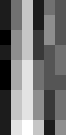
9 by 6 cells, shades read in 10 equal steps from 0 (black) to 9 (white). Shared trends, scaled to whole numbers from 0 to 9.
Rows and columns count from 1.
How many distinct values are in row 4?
6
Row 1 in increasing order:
1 1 3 4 4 7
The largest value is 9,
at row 9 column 3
